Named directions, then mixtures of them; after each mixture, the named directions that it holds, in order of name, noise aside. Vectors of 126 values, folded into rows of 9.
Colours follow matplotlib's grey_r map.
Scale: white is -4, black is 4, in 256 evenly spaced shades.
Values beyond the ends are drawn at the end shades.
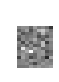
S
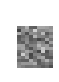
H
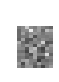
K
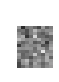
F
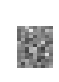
K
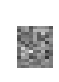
H, S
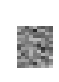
H, S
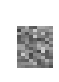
H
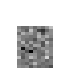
S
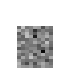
F, H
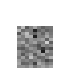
F, H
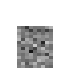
K, S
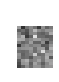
F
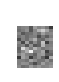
S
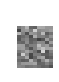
H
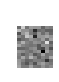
F, H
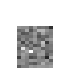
S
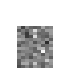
F, H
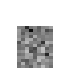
K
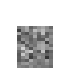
H, S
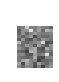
K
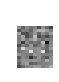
F, S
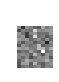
F, H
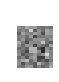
H, K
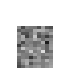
F, S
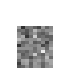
F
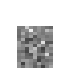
K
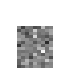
F, H
